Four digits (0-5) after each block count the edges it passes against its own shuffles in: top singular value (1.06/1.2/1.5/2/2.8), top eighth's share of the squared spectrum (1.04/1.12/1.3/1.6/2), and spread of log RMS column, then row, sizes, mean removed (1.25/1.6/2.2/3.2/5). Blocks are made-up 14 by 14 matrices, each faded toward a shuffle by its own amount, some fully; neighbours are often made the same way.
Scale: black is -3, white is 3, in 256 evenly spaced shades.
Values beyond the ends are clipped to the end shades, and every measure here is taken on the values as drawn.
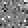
0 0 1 0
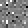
2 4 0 0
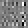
3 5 2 2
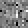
2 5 1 1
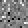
1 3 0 0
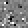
0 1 0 0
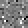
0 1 0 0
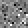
0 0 0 0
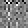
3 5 1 1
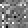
1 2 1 0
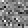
2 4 0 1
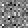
2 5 2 2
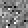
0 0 0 0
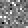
0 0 0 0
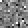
0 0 0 0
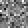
1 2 0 0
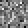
0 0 0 0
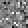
0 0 0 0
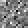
0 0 0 0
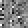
1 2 2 0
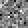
0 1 0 0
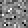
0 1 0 0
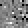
2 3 1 0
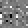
3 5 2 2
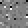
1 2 1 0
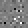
2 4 1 1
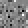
2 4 1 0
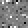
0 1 0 1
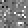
1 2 0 0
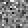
0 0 0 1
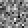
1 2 0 0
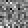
1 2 0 0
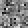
0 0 0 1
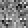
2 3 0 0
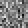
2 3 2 1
